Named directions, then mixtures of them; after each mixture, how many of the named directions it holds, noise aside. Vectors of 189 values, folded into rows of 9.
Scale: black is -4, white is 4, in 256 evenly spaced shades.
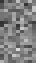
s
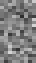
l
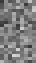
one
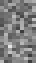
two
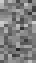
one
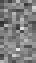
one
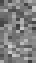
two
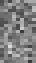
two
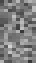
two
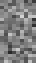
one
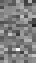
two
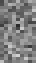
two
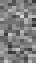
one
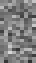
one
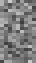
two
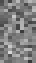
two
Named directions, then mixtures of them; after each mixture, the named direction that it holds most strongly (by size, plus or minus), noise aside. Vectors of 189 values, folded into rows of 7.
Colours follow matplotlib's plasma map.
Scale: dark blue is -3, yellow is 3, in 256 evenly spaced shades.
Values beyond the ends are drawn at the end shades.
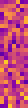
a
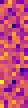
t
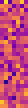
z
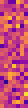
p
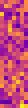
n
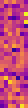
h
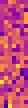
t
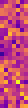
a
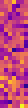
h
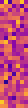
z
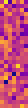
z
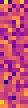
z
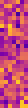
n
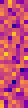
t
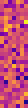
p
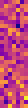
a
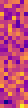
n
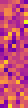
a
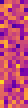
t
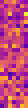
h
